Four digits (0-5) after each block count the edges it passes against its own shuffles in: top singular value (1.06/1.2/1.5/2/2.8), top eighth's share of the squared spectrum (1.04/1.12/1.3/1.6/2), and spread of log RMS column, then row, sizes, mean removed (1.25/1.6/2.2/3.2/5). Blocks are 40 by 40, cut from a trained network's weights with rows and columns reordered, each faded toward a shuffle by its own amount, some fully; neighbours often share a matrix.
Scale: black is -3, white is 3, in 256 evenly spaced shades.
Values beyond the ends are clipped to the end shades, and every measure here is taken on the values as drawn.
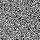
0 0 0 0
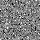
0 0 0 0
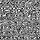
2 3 0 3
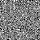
2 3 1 2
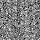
2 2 0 0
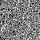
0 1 0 0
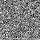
0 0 0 0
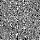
1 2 2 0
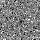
0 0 0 0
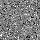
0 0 0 0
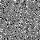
0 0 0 0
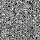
1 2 0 1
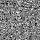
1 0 0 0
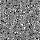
0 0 0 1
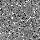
0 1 0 0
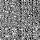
2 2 0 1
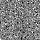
0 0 0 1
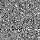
2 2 1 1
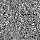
2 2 0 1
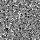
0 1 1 0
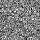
2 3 0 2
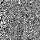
2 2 2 1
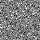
0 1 0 0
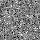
1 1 0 0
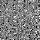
1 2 2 0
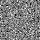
1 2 0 0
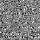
2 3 0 2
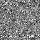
1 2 0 1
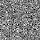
1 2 0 1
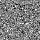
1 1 0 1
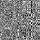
3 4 2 1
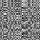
4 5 3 0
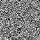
3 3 1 0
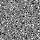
1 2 1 0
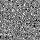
0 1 0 0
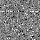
2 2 0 1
